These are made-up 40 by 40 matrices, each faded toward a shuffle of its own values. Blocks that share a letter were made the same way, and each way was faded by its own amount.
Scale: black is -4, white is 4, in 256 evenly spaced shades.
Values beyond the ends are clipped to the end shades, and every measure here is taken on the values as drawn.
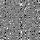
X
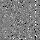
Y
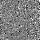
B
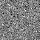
B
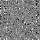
X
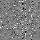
Y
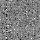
B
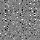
X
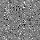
Y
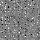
Y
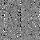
X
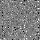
Y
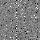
Y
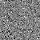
B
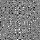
X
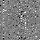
Y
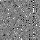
X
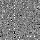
B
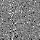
Y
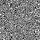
B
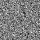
B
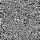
B
